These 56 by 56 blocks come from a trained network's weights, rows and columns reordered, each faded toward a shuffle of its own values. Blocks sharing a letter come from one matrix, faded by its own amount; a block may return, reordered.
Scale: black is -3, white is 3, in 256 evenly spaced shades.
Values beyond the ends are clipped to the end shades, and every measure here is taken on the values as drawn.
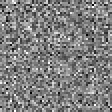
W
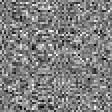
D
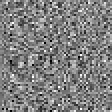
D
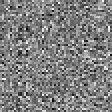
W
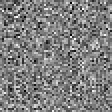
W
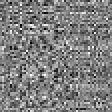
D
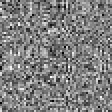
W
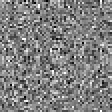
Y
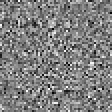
Y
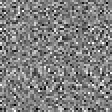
D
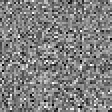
Y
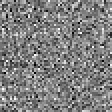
Y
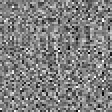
W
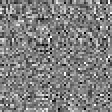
D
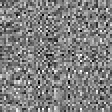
D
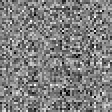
W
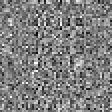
D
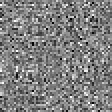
Y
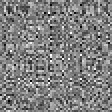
D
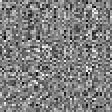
D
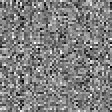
W
